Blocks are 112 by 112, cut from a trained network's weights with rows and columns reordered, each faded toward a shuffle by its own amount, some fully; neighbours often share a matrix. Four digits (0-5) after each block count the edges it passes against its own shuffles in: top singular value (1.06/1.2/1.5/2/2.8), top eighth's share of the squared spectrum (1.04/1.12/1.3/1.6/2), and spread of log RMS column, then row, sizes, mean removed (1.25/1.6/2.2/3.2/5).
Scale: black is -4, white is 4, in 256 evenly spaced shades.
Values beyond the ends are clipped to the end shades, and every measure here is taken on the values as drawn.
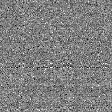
4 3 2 2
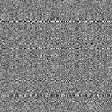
5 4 2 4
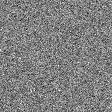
0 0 0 0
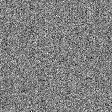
2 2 0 0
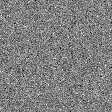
0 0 0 0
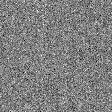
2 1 0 0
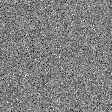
0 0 0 0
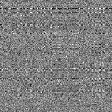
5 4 2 3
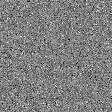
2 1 0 0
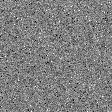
0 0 0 0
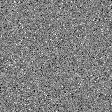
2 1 0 0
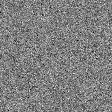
0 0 0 0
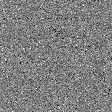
2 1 0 1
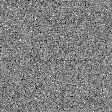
2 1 0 0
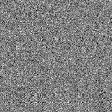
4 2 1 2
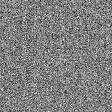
2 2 0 0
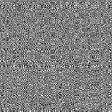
5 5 3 4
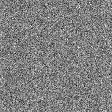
2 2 0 0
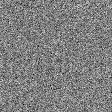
2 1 0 0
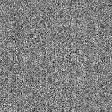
3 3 1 1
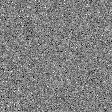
1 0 0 0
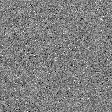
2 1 0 0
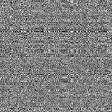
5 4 2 3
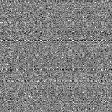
4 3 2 2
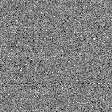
3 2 0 1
